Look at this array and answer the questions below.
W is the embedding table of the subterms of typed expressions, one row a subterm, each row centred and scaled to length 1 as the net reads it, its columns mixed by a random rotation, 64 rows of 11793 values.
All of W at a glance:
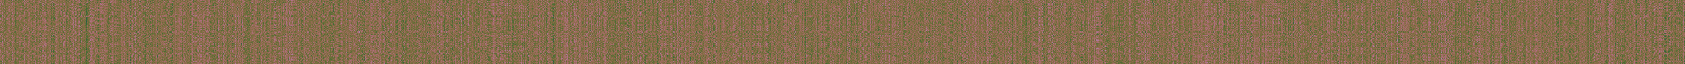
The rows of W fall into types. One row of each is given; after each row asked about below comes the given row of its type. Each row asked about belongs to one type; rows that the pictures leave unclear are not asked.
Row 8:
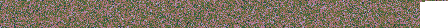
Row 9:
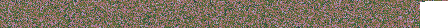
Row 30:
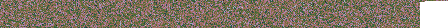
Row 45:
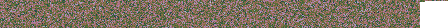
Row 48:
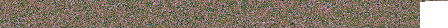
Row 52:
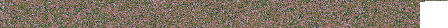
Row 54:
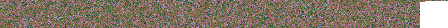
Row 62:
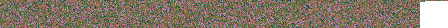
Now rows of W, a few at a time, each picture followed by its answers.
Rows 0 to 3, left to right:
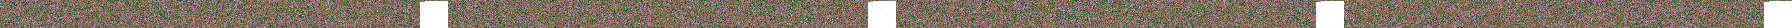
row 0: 54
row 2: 54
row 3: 52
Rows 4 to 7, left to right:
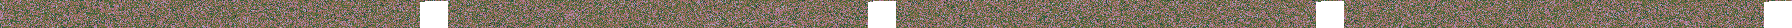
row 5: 62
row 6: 9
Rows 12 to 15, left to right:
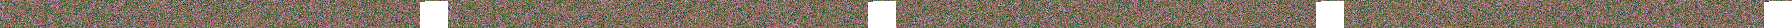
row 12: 52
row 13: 52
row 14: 48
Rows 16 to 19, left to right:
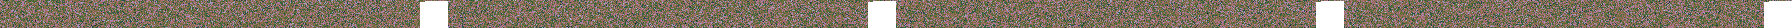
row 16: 45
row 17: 8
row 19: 52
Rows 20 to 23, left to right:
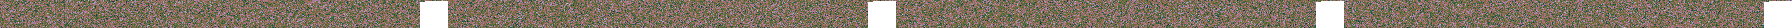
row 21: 48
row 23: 9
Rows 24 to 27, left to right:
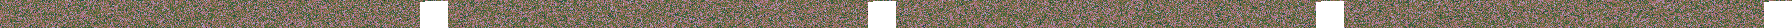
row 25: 54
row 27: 45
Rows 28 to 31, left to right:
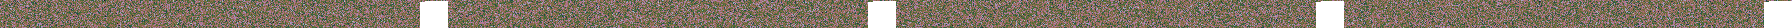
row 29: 45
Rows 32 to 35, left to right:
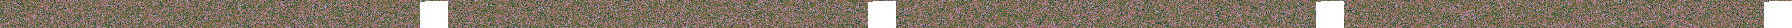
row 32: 48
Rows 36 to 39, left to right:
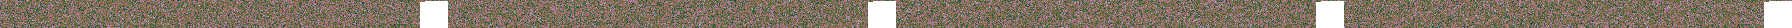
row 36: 8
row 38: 45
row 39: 8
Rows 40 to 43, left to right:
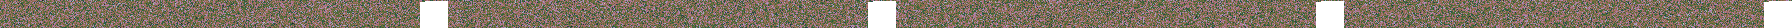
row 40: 48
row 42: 52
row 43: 45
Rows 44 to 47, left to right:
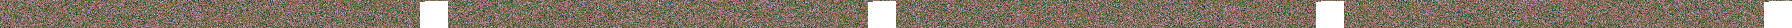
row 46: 62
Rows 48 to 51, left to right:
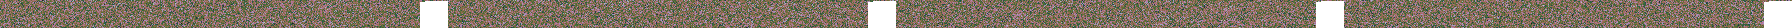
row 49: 9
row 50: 62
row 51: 8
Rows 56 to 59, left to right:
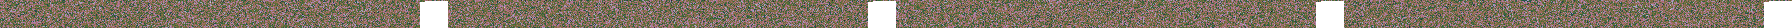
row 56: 45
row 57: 30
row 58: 52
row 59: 54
